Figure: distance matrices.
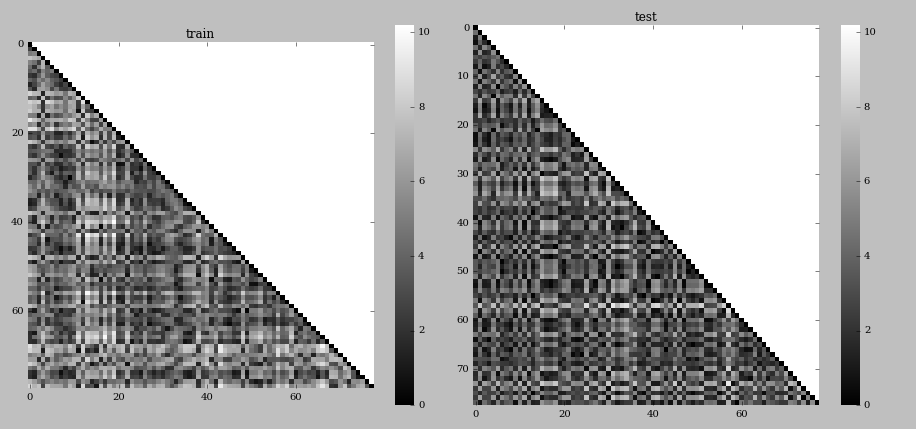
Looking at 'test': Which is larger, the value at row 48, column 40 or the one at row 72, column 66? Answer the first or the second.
the first
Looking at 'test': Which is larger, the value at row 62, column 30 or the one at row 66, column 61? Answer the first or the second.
the first
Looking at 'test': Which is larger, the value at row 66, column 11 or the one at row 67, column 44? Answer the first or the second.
the first
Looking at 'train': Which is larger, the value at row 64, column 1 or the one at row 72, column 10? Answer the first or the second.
the second
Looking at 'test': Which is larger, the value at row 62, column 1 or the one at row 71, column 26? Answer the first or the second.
the first
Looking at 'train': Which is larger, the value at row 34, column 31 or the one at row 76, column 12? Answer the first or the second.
the second
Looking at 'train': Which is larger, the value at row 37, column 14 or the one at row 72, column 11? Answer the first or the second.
the first
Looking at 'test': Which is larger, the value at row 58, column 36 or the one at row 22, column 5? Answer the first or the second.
the first
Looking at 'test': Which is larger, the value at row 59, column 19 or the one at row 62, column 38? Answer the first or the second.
the second
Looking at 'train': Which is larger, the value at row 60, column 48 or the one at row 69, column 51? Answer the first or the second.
the first
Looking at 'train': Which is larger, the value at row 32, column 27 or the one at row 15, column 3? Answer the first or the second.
the first
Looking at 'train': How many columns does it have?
78
